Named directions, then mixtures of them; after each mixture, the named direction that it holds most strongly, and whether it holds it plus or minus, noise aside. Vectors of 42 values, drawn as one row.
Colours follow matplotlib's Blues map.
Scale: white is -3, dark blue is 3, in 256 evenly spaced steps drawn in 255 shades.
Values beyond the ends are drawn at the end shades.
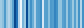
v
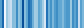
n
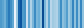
v, minus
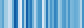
v, plus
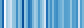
n, plus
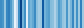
v, minus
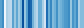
n, plus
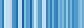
n, plus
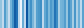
v, plus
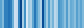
v, minus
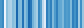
n, plus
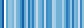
n, plus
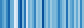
v, minus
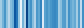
v, plus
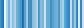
n, plus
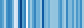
v, minus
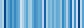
n, minus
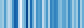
v, plus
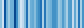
v, plus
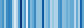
v, minus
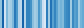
n, plus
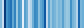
n, minus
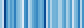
n, minus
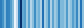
v, minus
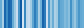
n, minus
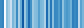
n, plus
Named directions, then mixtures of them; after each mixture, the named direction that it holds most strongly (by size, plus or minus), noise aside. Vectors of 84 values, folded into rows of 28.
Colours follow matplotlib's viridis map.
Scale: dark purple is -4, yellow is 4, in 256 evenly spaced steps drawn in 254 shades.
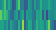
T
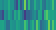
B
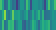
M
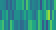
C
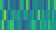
M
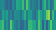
C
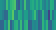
C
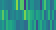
B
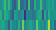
T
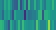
B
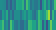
C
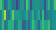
M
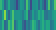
M
